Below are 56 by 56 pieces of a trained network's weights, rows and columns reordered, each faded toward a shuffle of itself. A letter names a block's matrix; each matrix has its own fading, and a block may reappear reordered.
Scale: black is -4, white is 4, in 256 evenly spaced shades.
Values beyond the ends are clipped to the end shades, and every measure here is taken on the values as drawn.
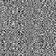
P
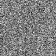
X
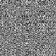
P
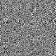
P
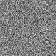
X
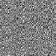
P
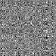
P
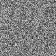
X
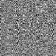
P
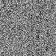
X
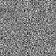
P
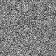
X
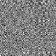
P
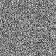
X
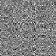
P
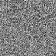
X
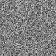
X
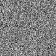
X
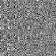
P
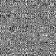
P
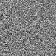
X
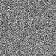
X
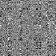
P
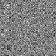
P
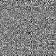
P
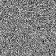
X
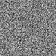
X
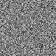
X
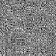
P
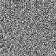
X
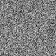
X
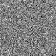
X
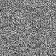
X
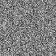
X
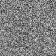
X
